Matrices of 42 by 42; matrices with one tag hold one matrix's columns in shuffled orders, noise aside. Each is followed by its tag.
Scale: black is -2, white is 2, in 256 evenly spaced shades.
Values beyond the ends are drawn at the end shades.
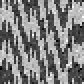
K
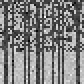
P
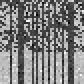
P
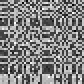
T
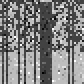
P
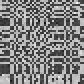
T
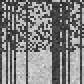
P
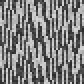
K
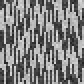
K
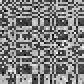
T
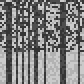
P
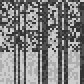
P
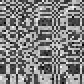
T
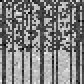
P
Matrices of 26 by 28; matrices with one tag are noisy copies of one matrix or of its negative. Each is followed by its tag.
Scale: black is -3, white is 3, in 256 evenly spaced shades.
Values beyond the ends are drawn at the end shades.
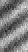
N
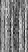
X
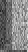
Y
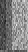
Y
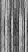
X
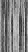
X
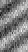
N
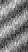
N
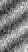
N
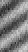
N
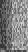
Y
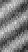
N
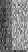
Y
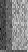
Y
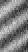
N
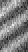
N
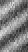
N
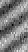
N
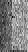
Y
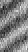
N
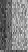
Y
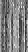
X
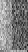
Y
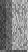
Y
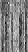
X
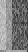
Y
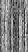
X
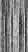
X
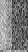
Y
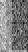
Y
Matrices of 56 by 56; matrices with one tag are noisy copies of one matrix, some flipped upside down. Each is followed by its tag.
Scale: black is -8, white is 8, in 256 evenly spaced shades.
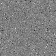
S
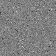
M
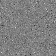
S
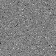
M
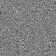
M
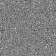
S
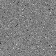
M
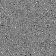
S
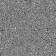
S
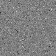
M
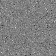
S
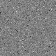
M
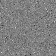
S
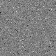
M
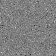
S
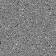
M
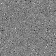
S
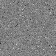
M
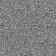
S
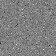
M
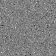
S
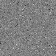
M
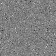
S
